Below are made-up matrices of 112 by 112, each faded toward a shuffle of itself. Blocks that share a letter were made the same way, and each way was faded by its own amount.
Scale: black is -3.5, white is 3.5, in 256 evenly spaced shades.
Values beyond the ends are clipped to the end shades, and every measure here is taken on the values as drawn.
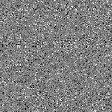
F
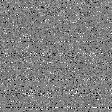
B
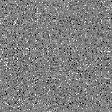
F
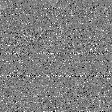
B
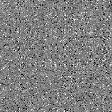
F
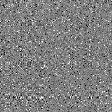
F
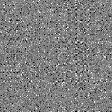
F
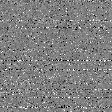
B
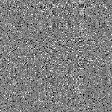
F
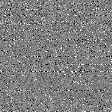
B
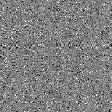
F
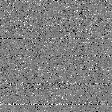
B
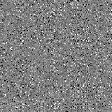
F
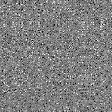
F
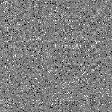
F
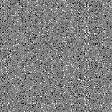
F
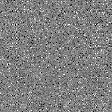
F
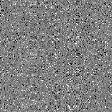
F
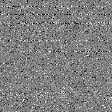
B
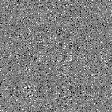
F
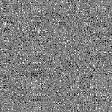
F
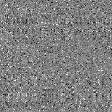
F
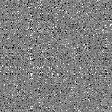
F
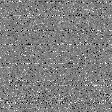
B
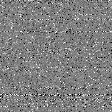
B
